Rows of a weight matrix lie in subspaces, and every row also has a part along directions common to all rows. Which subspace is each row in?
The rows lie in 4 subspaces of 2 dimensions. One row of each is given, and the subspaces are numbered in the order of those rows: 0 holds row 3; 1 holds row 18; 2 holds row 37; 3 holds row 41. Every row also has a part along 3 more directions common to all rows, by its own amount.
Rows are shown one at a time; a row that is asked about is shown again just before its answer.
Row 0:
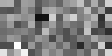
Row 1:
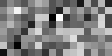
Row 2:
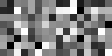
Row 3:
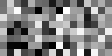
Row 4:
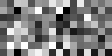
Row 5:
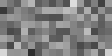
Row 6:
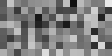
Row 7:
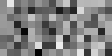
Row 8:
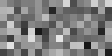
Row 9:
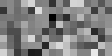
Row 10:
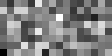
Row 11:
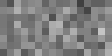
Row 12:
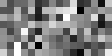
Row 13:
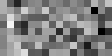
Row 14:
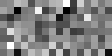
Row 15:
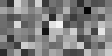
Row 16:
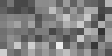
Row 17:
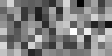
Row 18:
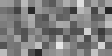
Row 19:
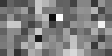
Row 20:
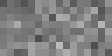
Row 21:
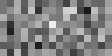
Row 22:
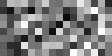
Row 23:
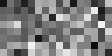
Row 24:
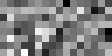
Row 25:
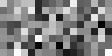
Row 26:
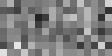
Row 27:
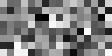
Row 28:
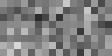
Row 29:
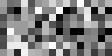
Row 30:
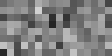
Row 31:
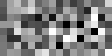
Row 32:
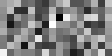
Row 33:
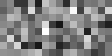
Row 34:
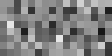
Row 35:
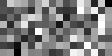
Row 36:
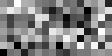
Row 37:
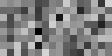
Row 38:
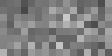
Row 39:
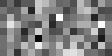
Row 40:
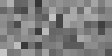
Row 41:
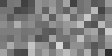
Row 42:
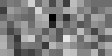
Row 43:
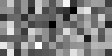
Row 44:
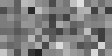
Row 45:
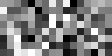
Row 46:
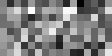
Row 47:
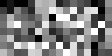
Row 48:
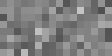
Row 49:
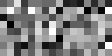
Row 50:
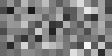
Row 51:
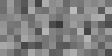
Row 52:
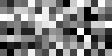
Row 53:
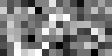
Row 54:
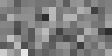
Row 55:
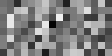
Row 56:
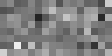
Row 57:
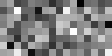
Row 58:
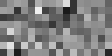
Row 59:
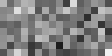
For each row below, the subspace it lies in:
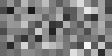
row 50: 2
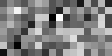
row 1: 0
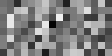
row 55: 1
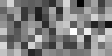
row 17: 0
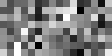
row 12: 2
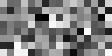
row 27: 1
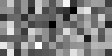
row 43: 0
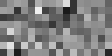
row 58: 0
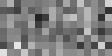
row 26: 3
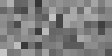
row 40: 1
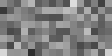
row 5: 1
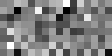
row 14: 0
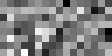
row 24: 2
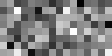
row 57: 0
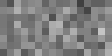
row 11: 1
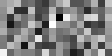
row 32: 2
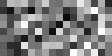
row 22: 2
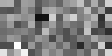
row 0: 3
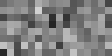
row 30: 0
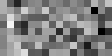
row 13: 2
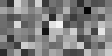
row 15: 1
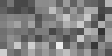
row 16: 3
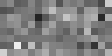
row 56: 3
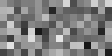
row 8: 2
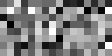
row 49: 2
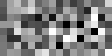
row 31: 3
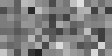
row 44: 1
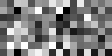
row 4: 0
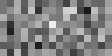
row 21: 0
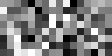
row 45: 1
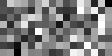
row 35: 2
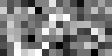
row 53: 1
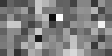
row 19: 3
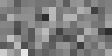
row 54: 2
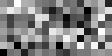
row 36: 3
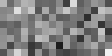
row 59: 3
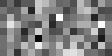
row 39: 3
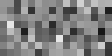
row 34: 2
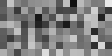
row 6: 3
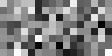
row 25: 3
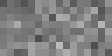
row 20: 3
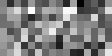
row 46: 2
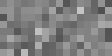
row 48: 2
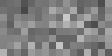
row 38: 3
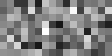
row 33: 1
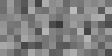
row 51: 1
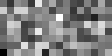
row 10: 1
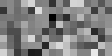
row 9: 1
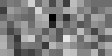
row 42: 1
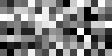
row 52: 0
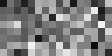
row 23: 3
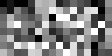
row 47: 3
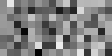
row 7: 0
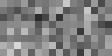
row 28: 0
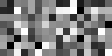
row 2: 2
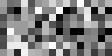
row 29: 0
